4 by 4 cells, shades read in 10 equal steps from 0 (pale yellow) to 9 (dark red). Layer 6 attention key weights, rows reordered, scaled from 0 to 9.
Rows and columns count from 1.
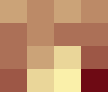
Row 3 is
5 3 1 6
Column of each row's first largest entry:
2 1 4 4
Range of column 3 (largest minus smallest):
5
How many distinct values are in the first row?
2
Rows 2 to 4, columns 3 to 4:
5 5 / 1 6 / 0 9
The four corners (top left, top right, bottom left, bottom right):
3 4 6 9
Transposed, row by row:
3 5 5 6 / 4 4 3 1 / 3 5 1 0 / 4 5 6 9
